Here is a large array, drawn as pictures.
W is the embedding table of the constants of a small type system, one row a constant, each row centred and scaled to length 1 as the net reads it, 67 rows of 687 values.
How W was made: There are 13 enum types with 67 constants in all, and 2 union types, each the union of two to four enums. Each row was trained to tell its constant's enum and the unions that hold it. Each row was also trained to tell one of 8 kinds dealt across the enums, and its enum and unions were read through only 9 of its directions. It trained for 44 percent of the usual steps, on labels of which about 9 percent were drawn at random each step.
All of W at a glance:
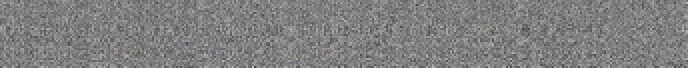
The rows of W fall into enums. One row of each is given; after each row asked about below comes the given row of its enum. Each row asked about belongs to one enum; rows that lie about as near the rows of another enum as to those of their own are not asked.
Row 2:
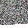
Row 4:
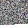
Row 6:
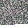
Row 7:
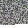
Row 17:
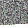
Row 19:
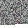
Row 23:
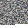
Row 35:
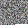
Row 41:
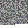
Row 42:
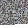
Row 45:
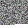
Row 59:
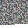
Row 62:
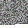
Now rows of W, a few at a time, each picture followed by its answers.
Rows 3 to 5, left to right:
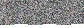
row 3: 45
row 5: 41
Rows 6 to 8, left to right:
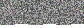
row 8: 35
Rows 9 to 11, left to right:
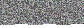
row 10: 17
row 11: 23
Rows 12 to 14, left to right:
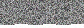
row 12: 59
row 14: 41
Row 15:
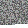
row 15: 6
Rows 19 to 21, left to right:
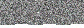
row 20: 23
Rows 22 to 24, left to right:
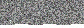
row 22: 17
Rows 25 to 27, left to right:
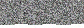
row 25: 45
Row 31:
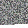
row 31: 4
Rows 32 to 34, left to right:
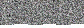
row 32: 6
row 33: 35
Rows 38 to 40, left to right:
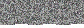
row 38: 41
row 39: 17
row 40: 41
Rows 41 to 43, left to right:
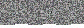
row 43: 17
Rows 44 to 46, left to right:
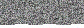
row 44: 42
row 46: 23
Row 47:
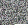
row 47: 42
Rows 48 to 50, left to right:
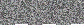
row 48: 7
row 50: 17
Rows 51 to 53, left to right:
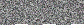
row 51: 19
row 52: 59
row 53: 6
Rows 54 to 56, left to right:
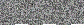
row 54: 35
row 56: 7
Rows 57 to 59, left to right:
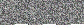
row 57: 42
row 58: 59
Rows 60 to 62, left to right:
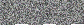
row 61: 19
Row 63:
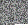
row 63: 4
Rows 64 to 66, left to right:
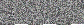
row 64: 42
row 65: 6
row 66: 42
